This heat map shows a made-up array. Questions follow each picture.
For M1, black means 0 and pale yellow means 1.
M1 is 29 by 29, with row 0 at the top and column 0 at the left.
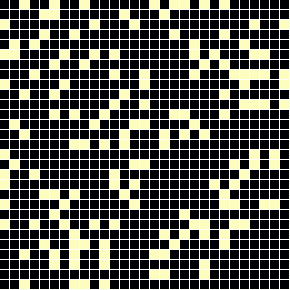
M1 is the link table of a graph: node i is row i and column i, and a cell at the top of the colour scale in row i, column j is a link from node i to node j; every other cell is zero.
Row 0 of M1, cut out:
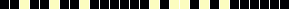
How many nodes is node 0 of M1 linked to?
8
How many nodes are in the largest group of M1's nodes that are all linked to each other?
3
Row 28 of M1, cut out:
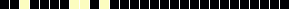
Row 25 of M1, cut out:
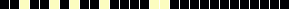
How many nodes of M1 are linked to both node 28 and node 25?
3
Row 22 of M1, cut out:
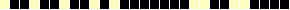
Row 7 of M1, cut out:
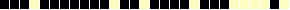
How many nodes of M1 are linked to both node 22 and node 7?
5
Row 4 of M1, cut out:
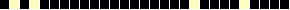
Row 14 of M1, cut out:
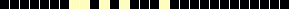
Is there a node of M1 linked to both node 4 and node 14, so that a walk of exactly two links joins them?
no
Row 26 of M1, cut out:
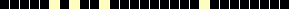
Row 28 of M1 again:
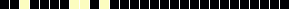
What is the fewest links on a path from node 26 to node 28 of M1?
2
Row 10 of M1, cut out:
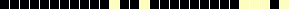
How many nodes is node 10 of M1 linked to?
6
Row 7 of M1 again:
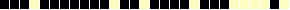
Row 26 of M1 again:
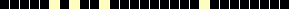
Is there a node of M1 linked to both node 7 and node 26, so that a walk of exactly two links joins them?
no
